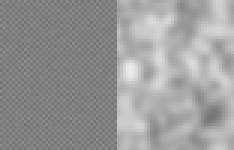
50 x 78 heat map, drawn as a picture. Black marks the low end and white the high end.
It is made of 1 by 2 panels. Panel 1,1: middling, checkered, faint in contrast. Panel 1,2: high, blotchy.
